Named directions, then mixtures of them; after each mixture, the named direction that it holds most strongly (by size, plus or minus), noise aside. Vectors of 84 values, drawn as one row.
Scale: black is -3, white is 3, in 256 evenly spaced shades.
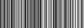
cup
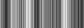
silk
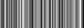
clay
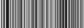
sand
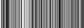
clay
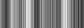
silk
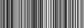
cup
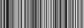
cup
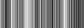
silk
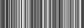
clay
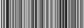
sand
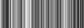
silk
